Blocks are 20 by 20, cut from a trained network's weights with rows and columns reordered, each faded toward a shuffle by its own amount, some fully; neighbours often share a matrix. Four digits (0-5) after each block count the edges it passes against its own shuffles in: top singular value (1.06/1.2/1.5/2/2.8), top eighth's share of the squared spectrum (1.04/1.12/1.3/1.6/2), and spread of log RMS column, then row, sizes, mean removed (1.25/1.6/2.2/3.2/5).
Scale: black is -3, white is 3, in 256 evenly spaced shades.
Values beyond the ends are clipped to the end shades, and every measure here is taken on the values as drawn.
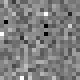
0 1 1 0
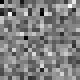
2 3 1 1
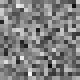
0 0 0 0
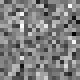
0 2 1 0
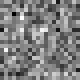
1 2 0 1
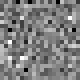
1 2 0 1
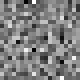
2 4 1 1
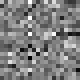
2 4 1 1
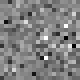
1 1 0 0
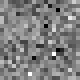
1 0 0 0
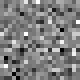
2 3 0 1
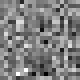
3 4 2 0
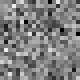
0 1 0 0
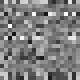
3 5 0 3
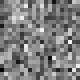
2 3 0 0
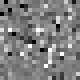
0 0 0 1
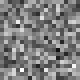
0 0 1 0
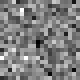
0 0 0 0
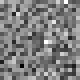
0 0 0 0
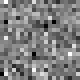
1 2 0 0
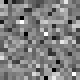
0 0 0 0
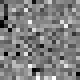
0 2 0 0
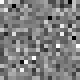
0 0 0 0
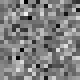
0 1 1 0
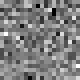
2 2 0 0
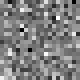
0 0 0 0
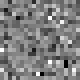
1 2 0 0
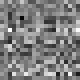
3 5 2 2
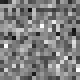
1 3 0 0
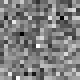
1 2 0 0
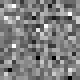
2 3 0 0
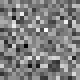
2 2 0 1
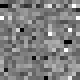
1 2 0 1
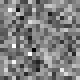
1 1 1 0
